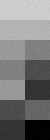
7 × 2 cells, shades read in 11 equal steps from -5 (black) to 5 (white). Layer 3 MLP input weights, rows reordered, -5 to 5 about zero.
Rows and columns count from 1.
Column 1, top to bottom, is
3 2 1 0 1 -2 -3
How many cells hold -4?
0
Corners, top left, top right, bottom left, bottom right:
3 3 -3 -5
